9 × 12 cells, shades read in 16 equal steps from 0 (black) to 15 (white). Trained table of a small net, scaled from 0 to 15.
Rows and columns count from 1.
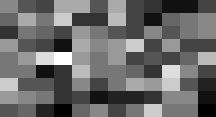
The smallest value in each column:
3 5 1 0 3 1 2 2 1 1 1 0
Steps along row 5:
up up up down down up down up down up up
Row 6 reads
7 7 1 3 11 7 7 6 3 13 8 4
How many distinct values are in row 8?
7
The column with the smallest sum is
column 12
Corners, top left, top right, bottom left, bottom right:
8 4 5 0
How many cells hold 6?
7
